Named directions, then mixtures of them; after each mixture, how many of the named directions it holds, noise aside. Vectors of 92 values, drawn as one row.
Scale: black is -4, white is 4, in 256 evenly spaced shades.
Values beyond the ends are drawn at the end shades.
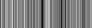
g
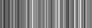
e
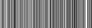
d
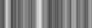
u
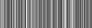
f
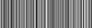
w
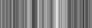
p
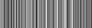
three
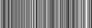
three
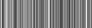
two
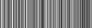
three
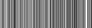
one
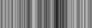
one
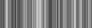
two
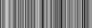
three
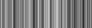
three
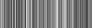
two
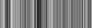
three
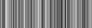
two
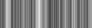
one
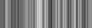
three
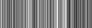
three
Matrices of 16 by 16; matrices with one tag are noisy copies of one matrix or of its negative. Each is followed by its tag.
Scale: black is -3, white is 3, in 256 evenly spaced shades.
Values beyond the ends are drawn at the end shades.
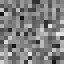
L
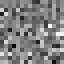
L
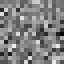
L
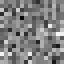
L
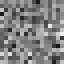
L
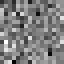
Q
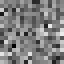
L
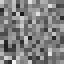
Q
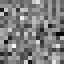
L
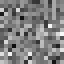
L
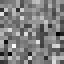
L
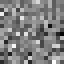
L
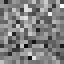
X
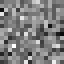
L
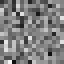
Q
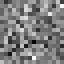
X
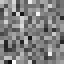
Q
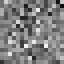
X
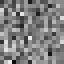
Q
